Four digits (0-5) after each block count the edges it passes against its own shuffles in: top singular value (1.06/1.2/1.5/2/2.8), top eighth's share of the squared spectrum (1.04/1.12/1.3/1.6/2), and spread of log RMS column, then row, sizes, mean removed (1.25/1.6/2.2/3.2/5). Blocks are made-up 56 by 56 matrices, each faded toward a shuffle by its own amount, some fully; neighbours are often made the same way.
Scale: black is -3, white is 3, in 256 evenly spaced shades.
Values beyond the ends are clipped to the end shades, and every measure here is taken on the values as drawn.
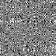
3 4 2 2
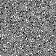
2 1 0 0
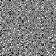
3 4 2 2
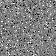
0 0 0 0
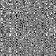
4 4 2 1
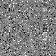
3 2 1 0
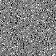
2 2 1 0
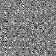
3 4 2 1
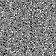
2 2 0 0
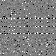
4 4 1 2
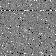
3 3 0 1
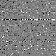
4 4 0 2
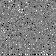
3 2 0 1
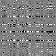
4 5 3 3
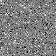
3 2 0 1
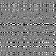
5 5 2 4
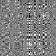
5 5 3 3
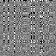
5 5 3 3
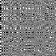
4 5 3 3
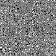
3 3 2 1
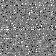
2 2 0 2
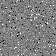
0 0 0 0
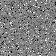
0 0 0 0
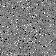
0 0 0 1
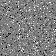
0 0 0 0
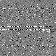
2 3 0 3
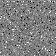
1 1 0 0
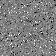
1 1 0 1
